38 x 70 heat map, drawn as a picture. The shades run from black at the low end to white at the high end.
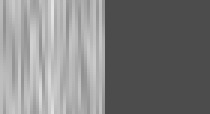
It is made of 1 by 2 panels. Panel 1,1: high, streaked downward. Panel 1,2: low, flat.
